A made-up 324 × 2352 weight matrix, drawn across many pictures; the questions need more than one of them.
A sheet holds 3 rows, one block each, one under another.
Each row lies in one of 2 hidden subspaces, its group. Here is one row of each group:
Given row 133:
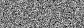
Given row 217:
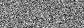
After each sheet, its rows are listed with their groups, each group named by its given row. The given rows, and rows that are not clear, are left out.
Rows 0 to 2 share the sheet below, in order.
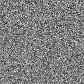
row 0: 133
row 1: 133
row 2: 217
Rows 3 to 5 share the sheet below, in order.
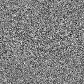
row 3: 217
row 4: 133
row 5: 133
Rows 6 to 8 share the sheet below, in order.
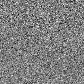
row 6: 217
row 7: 217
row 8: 217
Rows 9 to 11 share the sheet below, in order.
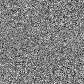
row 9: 217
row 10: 217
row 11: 133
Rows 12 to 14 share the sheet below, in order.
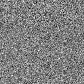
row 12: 133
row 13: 217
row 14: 217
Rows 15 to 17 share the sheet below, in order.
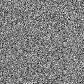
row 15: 133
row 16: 217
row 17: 217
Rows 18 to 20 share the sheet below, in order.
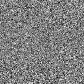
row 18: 217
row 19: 217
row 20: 217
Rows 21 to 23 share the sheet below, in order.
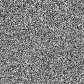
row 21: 133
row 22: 133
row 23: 217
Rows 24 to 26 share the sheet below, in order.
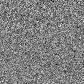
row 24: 133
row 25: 133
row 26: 217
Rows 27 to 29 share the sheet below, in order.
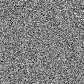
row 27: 133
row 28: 133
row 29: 217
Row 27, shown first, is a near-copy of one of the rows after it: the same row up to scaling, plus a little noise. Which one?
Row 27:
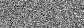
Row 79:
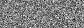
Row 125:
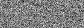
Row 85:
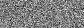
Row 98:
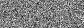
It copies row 85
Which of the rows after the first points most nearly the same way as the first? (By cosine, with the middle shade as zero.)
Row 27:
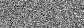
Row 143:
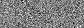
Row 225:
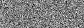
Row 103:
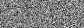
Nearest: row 103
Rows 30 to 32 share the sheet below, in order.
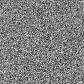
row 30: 133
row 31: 217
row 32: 133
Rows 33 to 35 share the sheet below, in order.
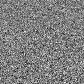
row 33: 133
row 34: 133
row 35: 217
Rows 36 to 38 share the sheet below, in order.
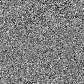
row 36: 133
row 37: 133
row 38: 217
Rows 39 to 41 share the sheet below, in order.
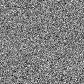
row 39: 217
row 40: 217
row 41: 217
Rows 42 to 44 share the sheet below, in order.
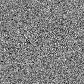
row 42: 217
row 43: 133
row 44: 217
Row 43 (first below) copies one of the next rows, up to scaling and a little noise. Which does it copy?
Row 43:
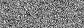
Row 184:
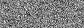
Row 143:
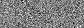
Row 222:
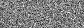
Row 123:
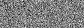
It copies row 184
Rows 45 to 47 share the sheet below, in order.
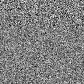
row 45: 133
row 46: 133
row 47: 133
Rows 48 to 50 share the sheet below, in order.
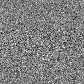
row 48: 133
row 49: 217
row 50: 133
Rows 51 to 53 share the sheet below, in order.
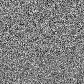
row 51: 133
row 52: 133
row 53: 133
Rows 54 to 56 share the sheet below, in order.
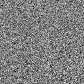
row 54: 217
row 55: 217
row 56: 217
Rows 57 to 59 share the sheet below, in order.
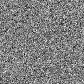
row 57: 217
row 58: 133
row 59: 133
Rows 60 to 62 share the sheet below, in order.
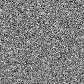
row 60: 217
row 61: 133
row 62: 217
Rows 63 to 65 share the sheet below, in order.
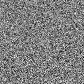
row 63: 133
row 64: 217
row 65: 133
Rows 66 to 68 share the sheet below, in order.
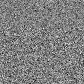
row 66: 133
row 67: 217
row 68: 133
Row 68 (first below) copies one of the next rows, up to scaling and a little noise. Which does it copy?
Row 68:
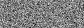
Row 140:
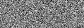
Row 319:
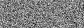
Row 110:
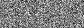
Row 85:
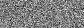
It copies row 319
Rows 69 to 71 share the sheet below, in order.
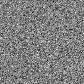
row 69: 133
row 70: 217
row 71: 217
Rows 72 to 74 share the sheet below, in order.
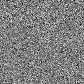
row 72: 217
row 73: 217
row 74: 133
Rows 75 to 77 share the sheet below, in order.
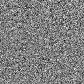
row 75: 217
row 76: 217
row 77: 133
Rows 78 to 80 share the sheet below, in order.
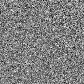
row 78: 217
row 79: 133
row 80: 217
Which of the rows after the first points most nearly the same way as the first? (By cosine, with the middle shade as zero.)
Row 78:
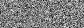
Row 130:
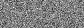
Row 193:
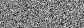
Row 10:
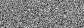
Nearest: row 193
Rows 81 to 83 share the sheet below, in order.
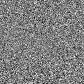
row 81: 133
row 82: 133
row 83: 217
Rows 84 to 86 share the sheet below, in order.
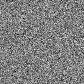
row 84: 217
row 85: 133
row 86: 217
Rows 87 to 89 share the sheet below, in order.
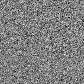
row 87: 133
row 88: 217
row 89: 217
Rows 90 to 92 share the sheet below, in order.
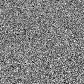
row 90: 217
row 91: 133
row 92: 217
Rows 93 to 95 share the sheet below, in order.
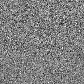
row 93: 217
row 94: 133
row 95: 133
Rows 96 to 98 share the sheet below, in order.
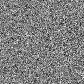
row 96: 217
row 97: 217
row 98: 133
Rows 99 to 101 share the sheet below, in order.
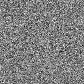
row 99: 133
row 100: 217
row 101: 217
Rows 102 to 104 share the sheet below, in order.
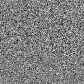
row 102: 217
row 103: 217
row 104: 133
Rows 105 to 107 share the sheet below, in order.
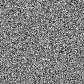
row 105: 217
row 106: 217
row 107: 133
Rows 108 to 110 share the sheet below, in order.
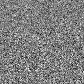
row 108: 217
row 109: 133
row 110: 133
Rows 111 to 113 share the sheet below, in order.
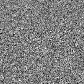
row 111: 217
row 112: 133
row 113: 133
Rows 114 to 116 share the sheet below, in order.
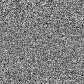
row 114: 133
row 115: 133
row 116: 133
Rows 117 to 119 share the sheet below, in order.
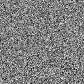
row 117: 217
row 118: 217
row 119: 133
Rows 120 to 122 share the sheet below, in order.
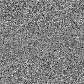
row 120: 133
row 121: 133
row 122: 217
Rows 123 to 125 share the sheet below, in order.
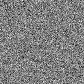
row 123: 133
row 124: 133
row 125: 133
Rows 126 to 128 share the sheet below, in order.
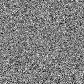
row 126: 217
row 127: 217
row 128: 133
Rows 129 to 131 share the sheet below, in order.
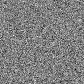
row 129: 133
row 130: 133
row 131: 133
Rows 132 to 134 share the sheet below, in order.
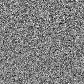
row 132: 217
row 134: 133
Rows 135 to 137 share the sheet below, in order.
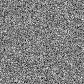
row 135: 133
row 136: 133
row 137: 133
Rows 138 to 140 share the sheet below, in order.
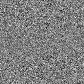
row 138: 133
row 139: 133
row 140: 133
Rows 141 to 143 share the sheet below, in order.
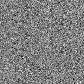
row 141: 217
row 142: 217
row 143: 133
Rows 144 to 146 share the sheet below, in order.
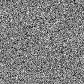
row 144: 217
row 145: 217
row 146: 133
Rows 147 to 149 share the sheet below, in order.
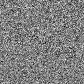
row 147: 217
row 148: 133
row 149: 217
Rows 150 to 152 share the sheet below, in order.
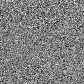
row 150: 217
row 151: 133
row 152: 217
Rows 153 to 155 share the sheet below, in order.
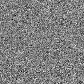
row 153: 217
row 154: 133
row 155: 133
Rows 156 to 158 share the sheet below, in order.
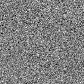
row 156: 217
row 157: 217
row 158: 217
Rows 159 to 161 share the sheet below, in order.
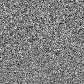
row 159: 217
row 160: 133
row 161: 133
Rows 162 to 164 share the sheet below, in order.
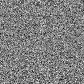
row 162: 133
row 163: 133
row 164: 217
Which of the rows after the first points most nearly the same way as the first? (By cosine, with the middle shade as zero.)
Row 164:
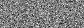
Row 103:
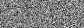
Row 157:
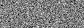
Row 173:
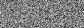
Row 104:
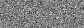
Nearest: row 157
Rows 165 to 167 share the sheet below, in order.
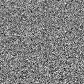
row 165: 217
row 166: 217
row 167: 217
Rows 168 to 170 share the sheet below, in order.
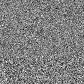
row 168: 217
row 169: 133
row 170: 133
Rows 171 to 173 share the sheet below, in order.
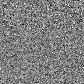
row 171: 133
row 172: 217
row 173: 217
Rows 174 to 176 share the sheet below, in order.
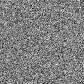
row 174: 133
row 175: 217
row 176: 217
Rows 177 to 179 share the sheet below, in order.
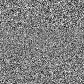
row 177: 217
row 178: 133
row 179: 217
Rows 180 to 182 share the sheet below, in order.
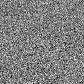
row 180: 133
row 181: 217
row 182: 217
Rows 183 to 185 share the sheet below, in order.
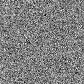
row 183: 133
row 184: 133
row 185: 133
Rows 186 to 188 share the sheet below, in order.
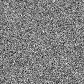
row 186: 133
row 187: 133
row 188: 133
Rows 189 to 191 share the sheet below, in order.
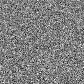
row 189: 133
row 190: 133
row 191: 217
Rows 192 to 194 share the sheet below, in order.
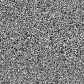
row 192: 133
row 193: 217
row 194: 217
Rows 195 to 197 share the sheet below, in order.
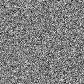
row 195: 217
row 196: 133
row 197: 217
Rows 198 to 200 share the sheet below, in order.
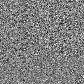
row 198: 217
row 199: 217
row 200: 133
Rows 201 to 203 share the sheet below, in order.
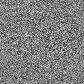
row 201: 133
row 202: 217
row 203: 217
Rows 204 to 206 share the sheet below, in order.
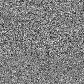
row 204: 133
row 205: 133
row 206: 217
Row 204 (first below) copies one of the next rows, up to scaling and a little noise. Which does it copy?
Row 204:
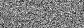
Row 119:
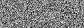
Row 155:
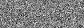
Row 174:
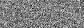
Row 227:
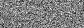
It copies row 227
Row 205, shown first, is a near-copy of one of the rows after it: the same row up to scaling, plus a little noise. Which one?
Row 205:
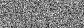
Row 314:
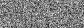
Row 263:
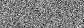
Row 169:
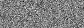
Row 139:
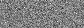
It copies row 314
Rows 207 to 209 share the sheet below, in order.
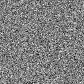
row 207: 133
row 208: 217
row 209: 217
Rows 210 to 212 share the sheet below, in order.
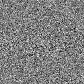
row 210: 133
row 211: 217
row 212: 133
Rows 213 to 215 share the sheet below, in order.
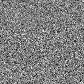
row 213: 133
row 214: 133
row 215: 217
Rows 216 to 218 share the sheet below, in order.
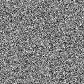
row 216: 217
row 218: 217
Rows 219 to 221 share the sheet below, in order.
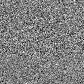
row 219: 217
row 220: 133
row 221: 217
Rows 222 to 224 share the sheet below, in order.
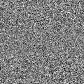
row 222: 133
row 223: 133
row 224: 217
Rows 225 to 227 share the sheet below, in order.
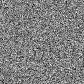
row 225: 133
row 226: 133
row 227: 133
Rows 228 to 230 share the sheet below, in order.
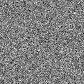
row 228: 133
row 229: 217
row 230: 133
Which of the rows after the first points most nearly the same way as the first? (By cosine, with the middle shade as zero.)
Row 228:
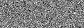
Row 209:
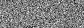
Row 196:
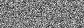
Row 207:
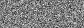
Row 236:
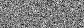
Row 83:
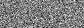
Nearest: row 196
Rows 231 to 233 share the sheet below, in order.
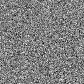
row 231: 217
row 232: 133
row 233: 217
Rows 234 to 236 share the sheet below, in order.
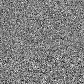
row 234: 133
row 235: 133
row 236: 133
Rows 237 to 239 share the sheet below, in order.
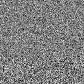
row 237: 133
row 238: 133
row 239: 133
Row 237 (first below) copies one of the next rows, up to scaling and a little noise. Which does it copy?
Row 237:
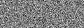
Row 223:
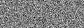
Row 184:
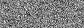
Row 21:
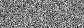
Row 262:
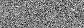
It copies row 223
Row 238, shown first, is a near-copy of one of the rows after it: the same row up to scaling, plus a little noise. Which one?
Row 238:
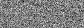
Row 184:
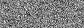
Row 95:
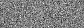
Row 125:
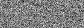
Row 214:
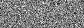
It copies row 125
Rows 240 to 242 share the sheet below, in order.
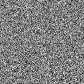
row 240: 217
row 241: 133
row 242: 217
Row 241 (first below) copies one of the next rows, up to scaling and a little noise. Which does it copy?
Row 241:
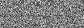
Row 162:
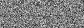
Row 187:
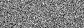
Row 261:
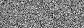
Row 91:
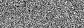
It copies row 162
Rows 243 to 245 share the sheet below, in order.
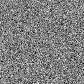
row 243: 217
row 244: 133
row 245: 217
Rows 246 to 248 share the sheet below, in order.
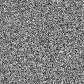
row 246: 133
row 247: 217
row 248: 133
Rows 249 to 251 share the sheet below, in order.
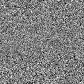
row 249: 217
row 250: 133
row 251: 217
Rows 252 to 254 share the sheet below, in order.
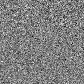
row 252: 217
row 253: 133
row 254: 217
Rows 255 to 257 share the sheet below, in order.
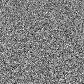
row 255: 133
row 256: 133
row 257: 217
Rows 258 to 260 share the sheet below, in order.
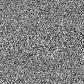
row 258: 217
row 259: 217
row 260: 133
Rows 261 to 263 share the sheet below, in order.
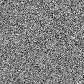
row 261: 133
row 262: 133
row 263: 133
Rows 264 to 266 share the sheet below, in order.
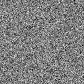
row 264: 217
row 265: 217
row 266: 133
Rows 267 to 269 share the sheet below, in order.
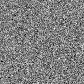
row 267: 217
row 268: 133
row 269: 217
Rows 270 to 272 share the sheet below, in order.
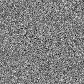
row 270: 133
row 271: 133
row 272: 217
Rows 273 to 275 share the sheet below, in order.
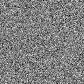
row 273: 217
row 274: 217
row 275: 133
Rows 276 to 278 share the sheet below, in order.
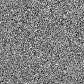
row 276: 217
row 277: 133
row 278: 217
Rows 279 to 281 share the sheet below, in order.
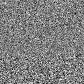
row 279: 133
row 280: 133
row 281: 217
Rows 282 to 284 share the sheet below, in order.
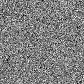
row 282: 133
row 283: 133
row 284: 133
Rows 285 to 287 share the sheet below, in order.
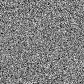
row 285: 133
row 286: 217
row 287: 217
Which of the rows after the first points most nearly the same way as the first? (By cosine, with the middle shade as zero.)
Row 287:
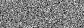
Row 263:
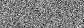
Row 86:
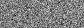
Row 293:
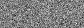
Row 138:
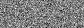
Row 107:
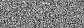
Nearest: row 86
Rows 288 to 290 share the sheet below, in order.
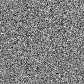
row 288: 217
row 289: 217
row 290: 133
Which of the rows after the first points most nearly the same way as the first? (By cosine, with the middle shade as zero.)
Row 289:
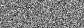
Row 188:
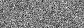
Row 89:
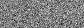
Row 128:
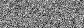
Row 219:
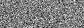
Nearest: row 89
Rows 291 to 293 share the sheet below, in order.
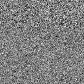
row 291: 217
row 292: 217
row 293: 217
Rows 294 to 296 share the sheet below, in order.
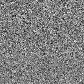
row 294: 217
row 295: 133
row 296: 217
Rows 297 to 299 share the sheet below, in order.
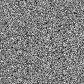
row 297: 133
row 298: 217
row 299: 217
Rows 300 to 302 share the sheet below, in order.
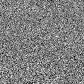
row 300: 133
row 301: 217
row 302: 217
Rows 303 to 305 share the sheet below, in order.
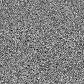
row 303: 133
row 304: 133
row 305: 217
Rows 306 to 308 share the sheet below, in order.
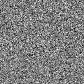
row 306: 133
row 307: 217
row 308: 217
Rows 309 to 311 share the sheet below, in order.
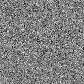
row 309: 133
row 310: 133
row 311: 133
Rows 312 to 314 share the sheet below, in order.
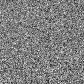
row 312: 217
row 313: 217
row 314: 133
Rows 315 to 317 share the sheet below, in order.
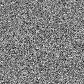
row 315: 217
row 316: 133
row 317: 217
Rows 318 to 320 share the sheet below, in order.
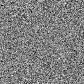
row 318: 217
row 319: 133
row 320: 217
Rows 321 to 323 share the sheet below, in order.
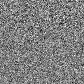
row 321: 217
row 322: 133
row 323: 133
